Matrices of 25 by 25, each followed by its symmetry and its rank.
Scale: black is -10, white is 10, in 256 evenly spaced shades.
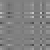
neither, rank one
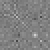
symmetric, rank five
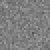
symmetric, full rank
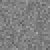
neither, full rank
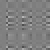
neither, rank one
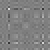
symmetric, rank two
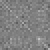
symmetric, rank five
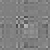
symmetric, rank two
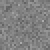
symmetric, full rank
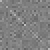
symmetric, rank five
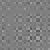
symmetric, rank two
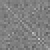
symmetric, rank five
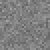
neither, full rank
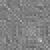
symmetric, rank five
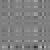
neither, rank one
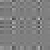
neither, rank one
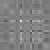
symmetric, rank two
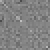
symmetric, rank five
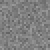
neither, full rank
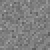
symmetric, full rank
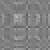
symmetric, rank two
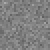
neither, full rank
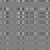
neither, rank one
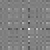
symmetric, rank two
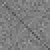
symmetric, full rank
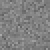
neither, full rank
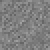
symmetric, full rank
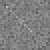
symmetric, full rank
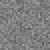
neither, full rank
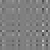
neither, rank one
